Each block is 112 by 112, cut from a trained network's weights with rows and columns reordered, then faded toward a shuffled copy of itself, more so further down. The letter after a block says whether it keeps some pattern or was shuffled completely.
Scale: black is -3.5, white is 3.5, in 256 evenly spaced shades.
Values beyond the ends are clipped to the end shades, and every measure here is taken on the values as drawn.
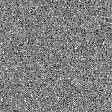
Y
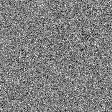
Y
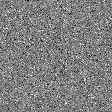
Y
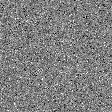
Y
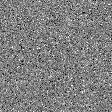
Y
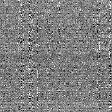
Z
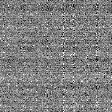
Z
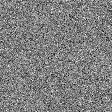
Y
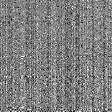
Z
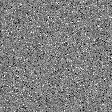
Y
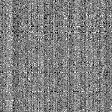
Z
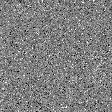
Y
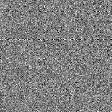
Z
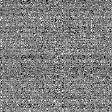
Z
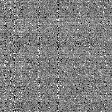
Z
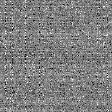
Z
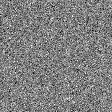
Y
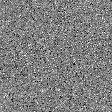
Y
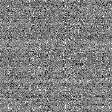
Z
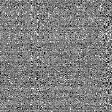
Z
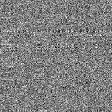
Z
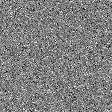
Y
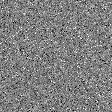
Y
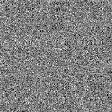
Z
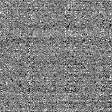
Z
